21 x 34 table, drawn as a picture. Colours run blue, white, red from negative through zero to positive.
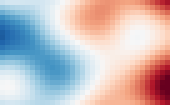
The ninth with the lowest average is the middle left. On average the colour sits 50% of the way up the scale. The ninth with the highest average is the bottom right. The field climbs toward the right.
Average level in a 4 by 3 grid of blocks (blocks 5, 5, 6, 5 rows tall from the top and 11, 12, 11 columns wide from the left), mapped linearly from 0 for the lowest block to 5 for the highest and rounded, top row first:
144 / 033 / 124 / 225
